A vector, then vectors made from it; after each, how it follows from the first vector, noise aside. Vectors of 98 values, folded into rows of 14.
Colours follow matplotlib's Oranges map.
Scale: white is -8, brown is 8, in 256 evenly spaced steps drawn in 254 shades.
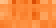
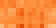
reversed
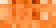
scaled up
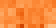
reversed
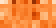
scaled up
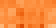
reversed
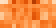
scaled up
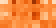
scaled up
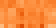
reversed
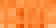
reversed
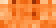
scaled up
